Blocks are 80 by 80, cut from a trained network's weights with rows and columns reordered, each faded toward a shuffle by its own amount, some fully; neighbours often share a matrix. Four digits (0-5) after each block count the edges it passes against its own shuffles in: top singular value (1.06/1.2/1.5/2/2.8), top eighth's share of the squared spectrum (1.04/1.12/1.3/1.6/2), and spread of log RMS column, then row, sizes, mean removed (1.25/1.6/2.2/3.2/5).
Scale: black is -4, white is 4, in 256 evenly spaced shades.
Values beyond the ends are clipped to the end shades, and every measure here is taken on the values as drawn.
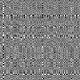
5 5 2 3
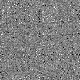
3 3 1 1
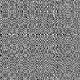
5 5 3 2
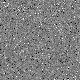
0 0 0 0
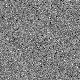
1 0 0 0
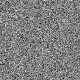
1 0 0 0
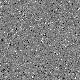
0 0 0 0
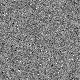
0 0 0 0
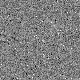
0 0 0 0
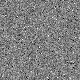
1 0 0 0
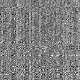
4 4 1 3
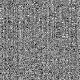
3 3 0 2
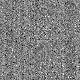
2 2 0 1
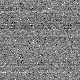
3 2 0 1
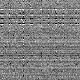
5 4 2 3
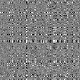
5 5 3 3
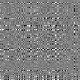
5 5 3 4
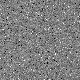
1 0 0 0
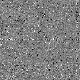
3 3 1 1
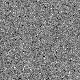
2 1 0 0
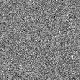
3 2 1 0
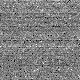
3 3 1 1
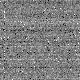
3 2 1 1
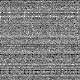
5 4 2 3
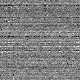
4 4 2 3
